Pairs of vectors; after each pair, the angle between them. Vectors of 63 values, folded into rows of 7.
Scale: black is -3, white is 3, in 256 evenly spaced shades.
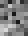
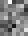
partly opposed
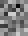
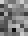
orthogonal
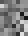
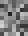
partly opposed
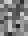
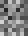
orthogonal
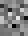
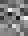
nearly opposite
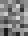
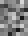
orthogonal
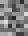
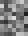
nearly opposite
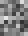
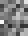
partly aligned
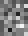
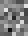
partly aligned
